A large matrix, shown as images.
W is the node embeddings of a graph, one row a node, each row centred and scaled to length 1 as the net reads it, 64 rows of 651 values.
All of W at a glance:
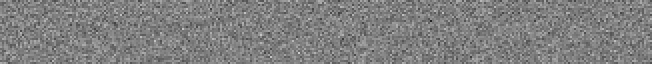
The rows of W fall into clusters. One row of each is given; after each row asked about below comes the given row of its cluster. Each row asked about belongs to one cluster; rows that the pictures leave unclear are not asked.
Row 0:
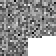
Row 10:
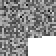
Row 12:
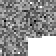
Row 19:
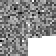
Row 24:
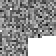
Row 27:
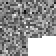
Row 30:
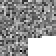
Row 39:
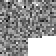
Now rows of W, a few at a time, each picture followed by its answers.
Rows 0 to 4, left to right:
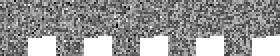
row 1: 0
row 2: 12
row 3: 39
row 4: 19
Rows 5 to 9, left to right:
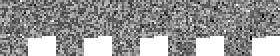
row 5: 10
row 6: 27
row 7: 39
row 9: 12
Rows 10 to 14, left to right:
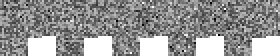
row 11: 0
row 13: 12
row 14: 27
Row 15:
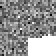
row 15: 0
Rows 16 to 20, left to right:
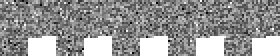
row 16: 0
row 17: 30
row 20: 10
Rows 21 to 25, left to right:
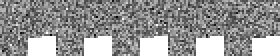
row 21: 12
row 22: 24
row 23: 19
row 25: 27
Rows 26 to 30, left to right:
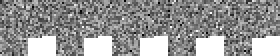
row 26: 39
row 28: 19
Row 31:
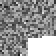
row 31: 27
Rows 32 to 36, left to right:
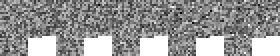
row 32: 19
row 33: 39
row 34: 39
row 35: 30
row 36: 10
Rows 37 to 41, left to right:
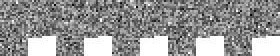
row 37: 19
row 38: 0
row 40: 10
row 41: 12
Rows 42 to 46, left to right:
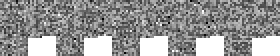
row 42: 10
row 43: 12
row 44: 10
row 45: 0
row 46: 0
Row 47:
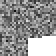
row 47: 24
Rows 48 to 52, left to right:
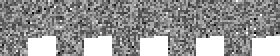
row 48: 27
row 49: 19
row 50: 12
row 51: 24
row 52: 19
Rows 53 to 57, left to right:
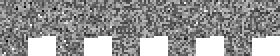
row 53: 12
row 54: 0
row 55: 10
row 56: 27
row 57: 12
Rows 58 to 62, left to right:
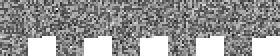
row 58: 10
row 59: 27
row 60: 10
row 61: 39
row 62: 0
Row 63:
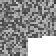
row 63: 27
